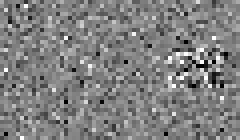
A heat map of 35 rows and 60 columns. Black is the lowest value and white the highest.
On average the colour sits 50% of the way up the scale. A few values lie far out on both sides of the bulk. Neither half mirrors the other. Values change most from cell to cell in the middle right. There are no regular stripes. In the middle right lies a patch that is rougher than the rest. The grain is fine, like static. No overall slope runs across the table.
